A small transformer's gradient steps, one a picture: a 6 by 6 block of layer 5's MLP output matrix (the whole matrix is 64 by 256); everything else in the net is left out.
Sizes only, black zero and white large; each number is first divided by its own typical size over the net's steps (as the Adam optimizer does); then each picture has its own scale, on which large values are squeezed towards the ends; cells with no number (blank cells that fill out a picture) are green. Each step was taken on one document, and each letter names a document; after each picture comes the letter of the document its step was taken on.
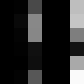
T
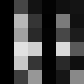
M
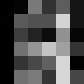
M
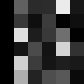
M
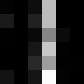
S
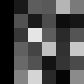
T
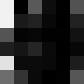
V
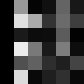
M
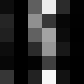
S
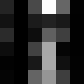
S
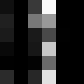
S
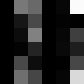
T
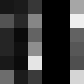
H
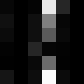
S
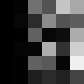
T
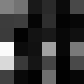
V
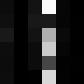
S
